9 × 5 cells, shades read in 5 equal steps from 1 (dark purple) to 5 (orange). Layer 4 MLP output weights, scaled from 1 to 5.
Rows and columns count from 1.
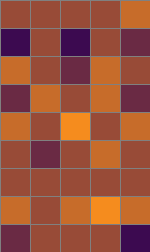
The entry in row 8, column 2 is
3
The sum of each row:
16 10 16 15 19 15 15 20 12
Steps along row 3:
down down up down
